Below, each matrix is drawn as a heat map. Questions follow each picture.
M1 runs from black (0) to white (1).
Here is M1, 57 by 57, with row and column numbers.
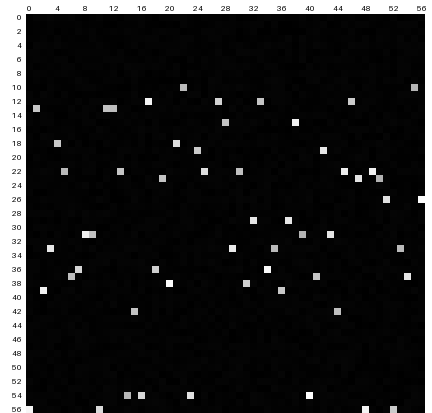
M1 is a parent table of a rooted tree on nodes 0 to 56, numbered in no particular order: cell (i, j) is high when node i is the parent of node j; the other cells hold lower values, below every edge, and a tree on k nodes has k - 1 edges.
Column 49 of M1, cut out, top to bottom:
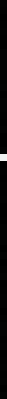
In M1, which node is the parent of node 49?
22
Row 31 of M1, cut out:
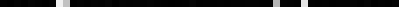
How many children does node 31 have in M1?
4
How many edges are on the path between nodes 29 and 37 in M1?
1
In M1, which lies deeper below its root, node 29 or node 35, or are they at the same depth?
the same depth
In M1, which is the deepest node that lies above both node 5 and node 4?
22
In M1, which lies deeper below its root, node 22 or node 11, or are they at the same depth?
node 11
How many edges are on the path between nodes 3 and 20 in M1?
10
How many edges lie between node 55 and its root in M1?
3
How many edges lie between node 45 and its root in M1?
4
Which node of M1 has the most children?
22
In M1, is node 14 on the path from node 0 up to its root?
no
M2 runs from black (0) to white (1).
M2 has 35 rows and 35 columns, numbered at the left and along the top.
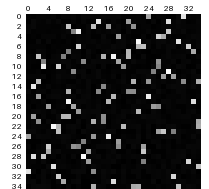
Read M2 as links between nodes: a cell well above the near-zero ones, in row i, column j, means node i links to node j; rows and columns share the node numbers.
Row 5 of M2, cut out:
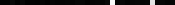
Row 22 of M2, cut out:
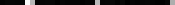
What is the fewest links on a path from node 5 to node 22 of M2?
1
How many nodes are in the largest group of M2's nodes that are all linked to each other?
3
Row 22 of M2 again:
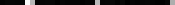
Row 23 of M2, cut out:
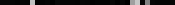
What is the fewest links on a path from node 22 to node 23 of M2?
2
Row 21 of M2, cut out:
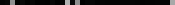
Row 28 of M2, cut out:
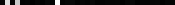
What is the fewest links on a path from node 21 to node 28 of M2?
4
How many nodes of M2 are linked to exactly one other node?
0
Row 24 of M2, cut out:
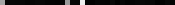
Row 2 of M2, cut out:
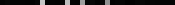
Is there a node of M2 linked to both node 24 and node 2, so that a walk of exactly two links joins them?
yes
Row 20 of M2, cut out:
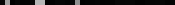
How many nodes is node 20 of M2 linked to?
4
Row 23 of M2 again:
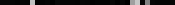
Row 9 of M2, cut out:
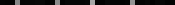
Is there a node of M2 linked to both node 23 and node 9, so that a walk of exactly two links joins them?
yes
